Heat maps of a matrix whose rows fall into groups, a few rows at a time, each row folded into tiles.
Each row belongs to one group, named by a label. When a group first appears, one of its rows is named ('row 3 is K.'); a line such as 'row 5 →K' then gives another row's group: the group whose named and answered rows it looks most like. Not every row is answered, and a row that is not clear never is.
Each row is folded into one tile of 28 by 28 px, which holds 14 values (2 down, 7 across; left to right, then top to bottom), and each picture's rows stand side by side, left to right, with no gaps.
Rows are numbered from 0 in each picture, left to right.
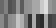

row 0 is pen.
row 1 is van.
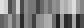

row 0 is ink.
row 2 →van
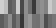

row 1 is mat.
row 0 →ink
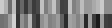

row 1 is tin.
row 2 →tin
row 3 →van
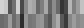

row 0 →ink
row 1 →ink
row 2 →tin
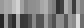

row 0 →van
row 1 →van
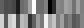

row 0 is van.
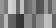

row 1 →pen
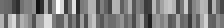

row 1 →pen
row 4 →ink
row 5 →tin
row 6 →ink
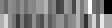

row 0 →mat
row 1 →van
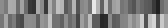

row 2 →ink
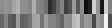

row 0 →van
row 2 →pen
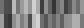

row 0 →tin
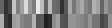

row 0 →tin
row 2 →tin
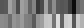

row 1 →pen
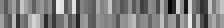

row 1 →mat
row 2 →ink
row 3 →tin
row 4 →pen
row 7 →tin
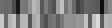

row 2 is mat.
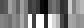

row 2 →tin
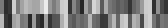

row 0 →tin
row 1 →van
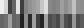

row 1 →van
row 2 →van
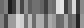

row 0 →pen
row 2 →ink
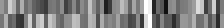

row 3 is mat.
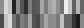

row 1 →tin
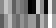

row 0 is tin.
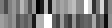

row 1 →pen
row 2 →van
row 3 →ink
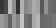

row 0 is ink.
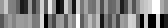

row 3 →mat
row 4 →pen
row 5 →van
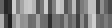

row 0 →tin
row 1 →ink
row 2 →ink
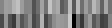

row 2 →mat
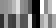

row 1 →tin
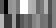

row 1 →ink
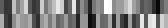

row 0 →tin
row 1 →tin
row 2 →ink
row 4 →van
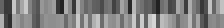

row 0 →tin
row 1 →tin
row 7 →tin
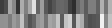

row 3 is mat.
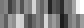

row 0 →pen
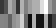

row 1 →van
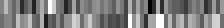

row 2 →pen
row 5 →pen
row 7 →pen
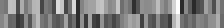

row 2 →ink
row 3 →van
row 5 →van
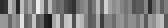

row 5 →pen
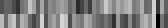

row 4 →van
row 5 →mat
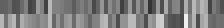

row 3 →pen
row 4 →pen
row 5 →pen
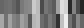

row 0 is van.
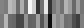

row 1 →ink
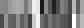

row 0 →van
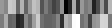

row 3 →pen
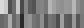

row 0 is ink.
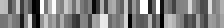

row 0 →ink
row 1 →tin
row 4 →mat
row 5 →ink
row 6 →mat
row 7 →tin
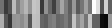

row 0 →tin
